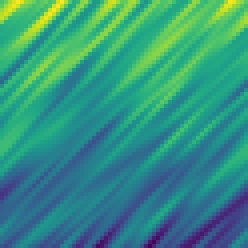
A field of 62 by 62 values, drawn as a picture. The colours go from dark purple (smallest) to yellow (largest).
There is an overall slope up to the top. The grain runs diagonally up to the right. No single row or column stands out from its neighbours. The histogram is bell-shaped. There are no lone odd cells.
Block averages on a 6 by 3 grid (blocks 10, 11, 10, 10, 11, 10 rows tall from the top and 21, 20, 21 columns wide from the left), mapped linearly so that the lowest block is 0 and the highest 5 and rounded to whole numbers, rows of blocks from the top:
555
444
333
322
112
110
